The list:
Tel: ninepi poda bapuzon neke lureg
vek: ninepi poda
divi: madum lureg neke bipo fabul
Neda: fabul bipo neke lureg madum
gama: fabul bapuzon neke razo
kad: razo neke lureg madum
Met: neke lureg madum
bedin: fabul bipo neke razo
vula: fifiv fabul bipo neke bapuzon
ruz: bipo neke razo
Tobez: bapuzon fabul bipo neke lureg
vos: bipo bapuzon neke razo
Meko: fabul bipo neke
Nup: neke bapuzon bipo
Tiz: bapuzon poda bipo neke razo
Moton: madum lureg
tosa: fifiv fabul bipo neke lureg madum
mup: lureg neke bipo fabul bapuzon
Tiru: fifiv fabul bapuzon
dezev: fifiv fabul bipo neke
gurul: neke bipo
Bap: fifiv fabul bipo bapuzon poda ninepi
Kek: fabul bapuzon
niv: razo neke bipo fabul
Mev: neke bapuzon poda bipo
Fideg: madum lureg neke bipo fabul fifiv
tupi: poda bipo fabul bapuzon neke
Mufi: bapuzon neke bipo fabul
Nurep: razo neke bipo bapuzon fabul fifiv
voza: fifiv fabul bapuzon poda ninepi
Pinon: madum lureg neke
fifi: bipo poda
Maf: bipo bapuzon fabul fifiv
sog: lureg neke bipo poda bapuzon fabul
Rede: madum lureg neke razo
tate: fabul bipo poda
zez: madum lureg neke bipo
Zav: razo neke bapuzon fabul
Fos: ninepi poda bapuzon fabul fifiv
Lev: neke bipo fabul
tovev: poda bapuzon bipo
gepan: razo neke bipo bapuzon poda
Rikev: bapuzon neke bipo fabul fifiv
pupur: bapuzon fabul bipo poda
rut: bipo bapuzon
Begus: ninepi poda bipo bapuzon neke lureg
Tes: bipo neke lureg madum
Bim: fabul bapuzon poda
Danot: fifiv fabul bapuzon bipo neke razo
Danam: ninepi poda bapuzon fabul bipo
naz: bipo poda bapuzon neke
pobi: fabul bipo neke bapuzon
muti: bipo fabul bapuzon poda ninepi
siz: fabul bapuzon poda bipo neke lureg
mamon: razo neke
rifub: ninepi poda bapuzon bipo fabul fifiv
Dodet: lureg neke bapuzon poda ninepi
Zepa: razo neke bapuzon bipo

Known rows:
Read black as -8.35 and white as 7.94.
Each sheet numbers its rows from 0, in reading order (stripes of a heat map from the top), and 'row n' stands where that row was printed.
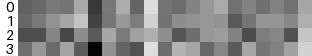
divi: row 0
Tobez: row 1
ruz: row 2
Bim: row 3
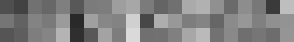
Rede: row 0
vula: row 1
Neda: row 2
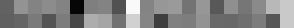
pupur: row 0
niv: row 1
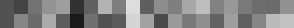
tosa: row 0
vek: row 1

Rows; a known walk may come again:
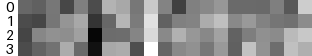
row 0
niv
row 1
tosa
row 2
tovev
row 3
rifub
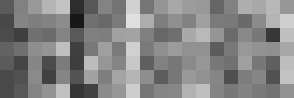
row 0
Begus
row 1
fifi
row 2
Rede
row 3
Tobez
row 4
Danot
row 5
ruz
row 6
Tes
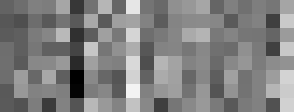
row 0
divi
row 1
mamon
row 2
Neda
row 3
gama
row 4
vula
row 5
Bim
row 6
pupur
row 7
bedin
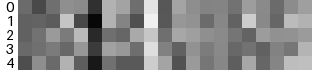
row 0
Rikev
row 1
Fos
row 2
Nup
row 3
Lev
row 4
vek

